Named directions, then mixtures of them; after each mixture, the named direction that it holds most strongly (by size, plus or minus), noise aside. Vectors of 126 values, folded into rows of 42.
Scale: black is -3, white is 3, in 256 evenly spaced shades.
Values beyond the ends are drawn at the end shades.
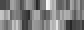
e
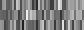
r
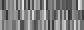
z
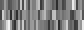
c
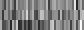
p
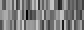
r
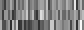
p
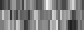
e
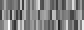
c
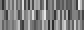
z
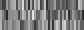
z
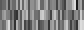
c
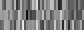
r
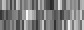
r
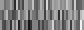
p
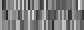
z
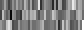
c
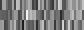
r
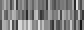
p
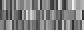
r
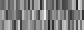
z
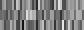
r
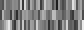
c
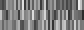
z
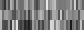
p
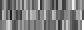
c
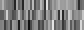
z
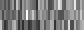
r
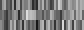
r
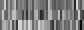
p
